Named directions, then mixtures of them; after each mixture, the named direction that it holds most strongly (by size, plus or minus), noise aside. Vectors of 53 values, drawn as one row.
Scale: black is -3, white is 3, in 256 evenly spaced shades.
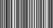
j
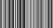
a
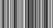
a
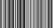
a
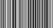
j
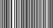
j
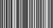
j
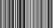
a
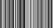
a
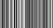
a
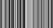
a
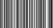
j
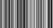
a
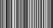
j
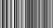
a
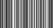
j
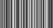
j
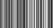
j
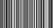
j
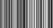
j
